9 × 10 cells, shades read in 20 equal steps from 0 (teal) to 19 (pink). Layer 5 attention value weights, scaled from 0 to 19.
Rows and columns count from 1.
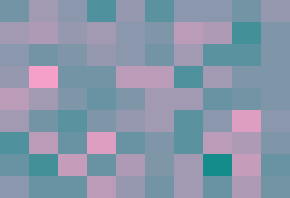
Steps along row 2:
up down up down down up down down up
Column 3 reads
10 11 9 8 9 6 7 15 7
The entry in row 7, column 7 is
6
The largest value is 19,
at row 4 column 2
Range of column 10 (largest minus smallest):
4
